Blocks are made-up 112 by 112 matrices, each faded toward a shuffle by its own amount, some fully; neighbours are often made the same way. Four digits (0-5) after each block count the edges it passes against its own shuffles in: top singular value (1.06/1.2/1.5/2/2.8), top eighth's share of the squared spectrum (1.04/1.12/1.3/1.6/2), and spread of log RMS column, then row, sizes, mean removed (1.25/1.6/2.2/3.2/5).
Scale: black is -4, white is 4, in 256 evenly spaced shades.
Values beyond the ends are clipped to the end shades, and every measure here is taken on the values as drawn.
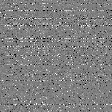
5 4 1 3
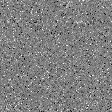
3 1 0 0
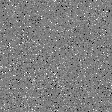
2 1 0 0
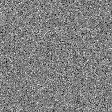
0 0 0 0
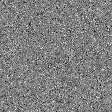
0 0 0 0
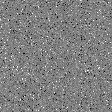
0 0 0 0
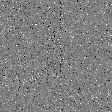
2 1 1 0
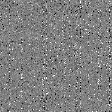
2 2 3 0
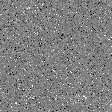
0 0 0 0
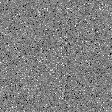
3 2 0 0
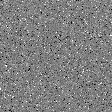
0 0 0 0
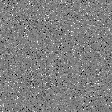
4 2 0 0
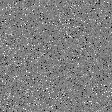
1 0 0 0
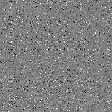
4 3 1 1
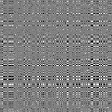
5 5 4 4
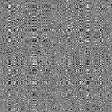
5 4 3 3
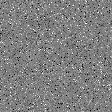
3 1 0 0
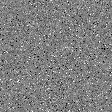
0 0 0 0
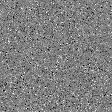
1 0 0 0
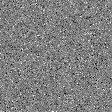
2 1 0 0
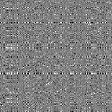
5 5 3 4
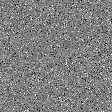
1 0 0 0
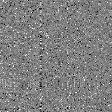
4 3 2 1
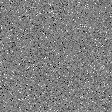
1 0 0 0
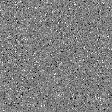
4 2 1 1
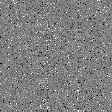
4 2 1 0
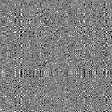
5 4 3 3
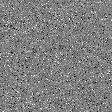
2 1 0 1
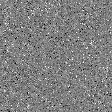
1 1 1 0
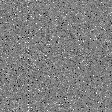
2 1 1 0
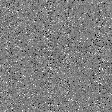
2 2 2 0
